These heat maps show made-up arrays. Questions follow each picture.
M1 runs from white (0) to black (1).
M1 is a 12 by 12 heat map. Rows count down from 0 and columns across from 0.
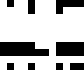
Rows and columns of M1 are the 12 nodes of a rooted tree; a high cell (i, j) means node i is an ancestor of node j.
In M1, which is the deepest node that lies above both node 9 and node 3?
6
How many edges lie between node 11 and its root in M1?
4
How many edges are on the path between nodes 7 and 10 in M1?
4
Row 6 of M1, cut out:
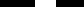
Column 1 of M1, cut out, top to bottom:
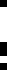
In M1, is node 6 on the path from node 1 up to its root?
yes
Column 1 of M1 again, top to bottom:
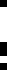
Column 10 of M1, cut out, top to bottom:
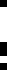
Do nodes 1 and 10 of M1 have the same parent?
yes
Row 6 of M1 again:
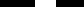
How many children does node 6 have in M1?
3
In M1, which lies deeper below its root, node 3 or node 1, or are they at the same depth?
node 1
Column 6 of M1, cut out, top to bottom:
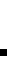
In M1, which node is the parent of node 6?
7
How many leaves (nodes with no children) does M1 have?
7
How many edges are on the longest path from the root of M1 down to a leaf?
5
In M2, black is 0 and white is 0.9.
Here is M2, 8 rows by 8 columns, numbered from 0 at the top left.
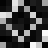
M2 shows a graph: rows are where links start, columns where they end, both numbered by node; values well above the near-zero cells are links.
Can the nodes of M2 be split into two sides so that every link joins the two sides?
yes
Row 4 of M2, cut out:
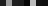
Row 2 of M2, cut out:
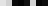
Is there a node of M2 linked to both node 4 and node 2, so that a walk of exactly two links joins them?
yes
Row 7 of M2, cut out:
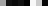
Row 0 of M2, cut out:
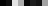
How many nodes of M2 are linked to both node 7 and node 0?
0
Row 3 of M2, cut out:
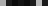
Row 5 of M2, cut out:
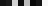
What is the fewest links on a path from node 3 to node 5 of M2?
3
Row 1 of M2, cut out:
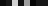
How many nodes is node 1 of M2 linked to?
2
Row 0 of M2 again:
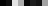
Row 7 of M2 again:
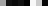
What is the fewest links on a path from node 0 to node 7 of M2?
1
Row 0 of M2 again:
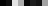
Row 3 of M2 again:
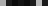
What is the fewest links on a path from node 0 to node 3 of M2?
1
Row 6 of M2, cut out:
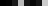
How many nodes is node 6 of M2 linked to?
2
